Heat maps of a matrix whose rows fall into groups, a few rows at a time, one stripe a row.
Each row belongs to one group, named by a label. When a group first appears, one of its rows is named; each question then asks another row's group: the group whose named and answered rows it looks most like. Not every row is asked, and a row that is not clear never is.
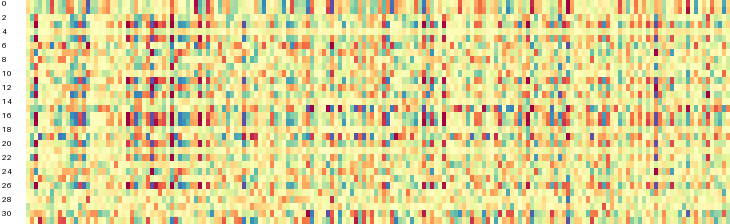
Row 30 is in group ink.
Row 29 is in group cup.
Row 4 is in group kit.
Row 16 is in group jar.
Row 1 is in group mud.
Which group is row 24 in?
kit
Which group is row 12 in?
kit
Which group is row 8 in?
ink
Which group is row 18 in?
kit
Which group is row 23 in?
ink
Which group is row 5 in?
jar
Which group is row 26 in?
jar
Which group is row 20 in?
jar
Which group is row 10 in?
ink
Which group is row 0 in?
mud
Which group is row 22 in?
jar
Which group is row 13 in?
jar
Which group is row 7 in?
kit
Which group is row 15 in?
mud
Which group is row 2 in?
jar
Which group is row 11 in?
jar
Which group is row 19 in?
mud
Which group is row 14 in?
kit
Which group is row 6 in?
ink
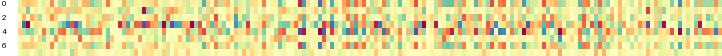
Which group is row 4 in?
mud
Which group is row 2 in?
ink
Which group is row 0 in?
ink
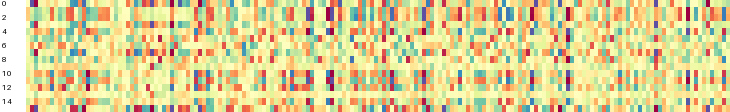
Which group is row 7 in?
jar
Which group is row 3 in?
jar
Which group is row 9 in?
kit
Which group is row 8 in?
cup
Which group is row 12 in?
ink
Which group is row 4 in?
ink
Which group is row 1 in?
mud
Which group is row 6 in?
ink
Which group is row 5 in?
cup
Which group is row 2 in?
mud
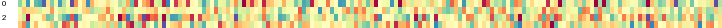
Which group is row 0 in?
cup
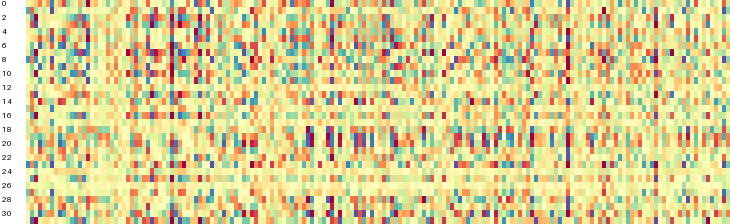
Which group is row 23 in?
cup
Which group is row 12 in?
kit
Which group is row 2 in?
jar
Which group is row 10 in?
jar
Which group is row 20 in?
mud
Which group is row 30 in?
mud
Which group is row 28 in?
ink
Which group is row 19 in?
mud
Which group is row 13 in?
kit
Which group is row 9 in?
mud
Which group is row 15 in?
cup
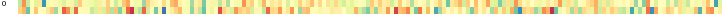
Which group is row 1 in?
kit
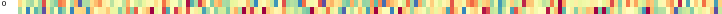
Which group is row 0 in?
mud
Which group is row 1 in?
cup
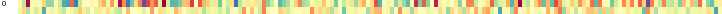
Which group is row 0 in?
jar
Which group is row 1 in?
cup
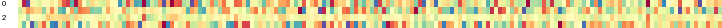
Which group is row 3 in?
mud
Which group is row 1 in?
ink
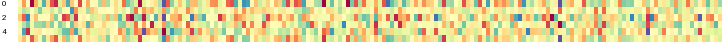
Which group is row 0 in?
ink
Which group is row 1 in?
cup
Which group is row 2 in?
kit
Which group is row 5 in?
ink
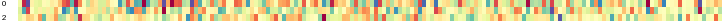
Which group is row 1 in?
jar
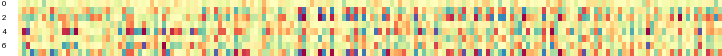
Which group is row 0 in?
cup
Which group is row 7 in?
mud
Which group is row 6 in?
jar
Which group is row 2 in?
mud
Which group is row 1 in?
ink
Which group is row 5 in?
ink
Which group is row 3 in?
kit
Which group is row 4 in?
kit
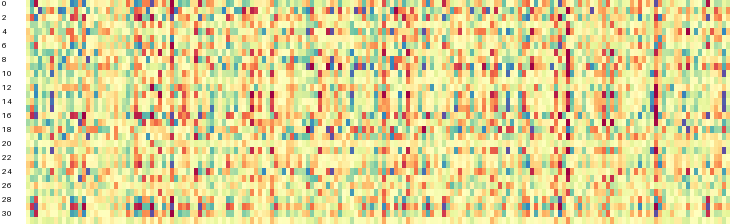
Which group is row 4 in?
mud
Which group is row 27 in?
cup
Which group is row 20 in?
kit
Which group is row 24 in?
mud
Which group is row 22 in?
kit
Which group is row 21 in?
cup
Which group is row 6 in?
jar
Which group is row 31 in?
cup
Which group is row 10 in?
cup
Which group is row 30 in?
jar
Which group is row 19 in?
mud
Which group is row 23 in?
kit
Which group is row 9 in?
mud
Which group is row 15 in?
cup
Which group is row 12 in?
kit
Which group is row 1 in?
mud
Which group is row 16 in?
kit
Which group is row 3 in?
cup
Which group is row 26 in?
ink
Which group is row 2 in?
kit
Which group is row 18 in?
ink
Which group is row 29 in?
kit
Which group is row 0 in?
jar
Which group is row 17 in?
cup
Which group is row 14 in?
cup
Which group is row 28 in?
jar
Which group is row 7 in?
cup
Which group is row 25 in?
cup
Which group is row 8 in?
mud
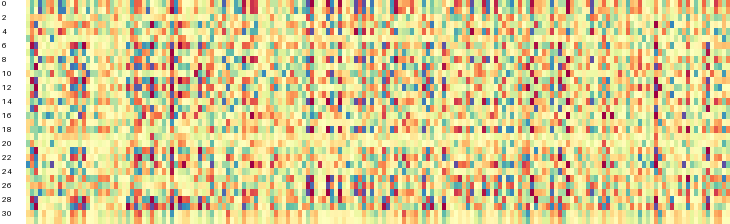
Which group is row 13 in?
kit
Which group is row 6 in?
kit
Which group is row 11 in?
kit
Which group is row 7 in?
jar
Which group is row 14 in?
mud
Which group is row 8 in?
mud
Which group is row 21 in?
jar
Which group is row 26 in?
ink
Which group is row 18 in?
mud
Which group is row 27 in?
mud
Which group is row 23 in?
cup
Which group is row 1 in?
mud
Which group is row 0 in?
mud
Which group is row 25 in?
mud
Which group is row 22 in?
kit
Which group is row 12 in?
jar
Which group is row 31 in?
kit
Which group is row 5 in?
cup
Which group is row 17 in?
kit
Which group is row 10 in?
mud
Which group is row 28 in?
kit
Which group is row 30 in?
kit
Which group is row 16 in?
cup
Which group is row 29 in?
jar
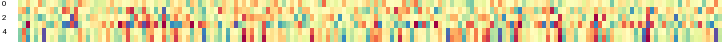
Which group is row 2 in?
cup
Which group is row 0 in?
ink
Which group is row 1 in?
kit
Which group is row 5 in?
cup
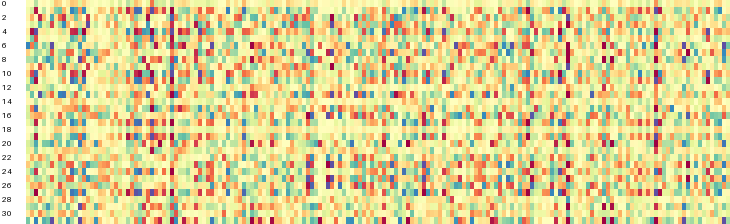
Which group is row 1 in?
jar
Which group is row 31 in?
cup
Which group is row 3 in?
mud
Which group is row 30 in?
ink
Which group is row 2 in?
ink
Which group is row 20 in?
cup
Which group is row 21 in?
kit
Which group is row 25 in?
mud
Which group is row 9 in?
ink
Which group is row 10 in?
kit
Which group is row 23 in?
mud
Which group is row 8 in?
cup
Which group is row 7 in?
mud
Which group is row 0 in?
kit
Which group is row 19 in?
jar
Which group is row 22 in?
ink
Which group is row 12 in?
cup
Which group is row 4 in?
kit
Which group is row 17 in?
jar
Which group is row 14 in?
kit
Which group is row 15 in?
kit
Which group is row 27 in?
jar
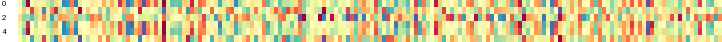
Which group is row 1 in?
ink
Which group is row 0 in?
jar
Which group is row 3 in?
jar
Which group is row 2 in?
mud
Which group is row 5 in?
mud
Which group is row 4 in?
jar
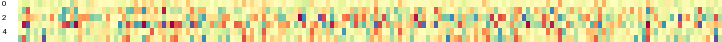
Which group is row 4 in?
cup
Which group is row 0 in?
cup
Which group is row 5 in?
cup
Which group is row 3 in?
kit
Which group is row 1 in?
jar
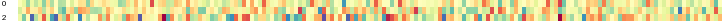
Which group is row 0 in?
cup
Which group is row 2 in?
mud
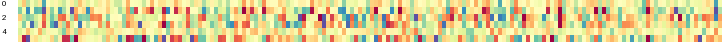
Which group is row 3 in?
mud
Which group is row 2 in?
mud
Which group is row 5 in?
kit
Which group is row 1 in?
cup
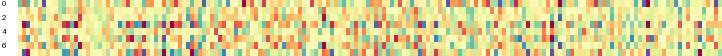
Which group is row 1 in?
ink
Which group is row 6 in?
ink
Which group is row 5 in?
kit
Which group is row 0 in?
cup
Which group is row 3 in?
kit
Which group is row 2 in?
ink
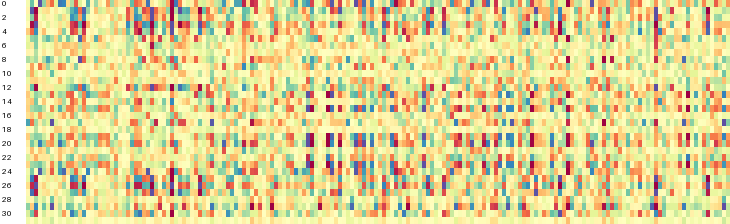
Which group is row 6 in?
kit
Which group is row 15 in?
mud
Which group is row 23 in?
mud
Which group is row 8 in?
cup
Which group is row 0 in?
mud
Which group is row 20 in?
mud
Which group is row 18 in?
kit
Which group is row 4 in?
kit
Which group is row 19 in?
mud
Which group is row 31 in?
cup
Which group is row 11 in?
ink
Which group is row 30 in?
jar
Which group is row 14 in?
kit
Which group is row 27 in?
jar
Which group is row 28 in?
cup
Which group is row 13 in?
mud
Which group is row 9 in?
ink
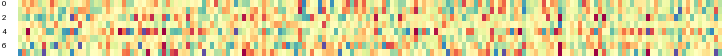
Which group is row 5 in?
ink
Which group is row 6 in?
mud
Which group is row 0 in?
ink
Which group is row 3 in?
ink
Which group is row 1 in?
ink
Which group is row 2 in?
cup
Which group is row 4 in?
jar
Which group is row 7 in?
cup
